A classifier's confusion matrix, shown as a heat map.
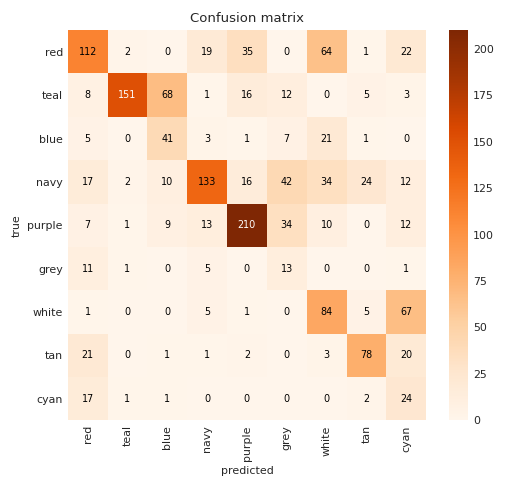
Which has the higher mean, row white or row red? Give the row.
red
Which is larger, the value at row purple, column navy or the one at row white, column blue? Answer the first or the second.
the first
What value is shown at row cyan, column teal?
1
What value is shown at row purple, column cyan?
12
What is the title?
Confusion matrix
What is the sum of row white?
163
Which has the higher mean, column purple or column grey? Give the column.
purple
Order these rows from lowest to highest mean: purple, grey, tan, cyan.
grey, cyan, tan, purple
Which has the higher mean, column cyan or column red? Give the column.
red
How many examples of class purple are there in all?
296
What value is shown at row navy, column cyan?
12
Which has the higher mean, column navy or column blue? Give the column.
navy
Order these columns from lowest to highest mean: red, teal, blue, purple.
blue, teal, red, purple
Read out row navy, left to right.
17 2 10 133 16 42 34 24 12
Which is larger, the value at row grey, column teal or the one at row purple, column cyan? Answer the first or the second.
the second
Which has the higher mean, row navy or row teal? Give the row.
navy
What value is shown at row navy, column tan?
24
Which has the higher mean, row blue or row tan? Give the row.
tan
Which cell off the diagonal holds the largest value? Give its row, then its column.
teal, blue
